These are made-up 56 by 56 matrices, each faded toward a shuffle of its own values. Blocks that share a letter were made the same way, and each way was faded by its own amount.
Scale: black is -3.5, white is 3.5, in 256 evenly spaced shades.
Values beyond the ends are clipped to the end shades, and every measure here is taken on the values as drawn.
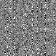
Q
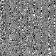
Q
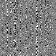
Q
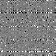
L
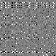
L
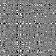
L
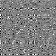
L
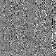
Q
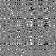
L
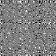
L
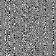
Q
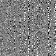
Q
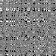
L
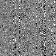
Q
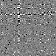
L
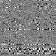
L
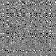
L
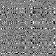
L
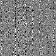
Q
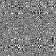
L
